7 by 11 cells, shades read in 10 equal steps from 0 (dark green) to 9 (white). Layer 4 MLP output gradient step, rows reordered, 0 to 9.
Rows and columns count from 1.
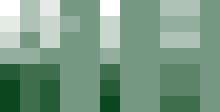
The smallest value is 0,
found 3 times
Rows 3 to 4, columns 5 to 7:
4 7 4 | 4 5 4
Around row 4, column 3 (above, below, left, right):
7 2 5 4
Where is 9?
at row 1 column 1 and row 1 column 6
